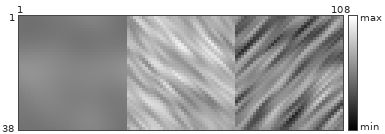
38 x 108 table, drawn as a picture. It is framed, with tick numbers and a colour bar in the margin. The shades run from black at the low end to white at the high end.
It is made of 1 by 3 panels. Panel 1,1: middling, smooth, faint in contrast. Panel 1,2: high, slanting down to the right. Panel 1,3: middling, slanting up to the right, strong in contrast.
